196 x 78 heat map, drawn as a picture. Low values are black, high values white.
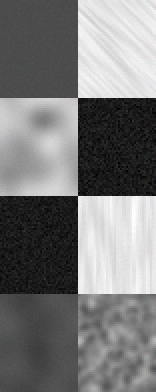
The table splits into 4 rows of 2 panels. Panel 1,1: low, flat. Panel 1,2: very high, slanting down to the right, faint in contrast. Panel 2,1: high, smooth. Panel 2,2: very low, fine-grained, faint in contrast. Panel 3,1: very low, fine-grained, faint in contrast. Panel 3,2: very high, streaked downward, faint in contrast. Panel 4,1: low, smooth, faint in contrast. Panel 4,2: middling, blotchy.
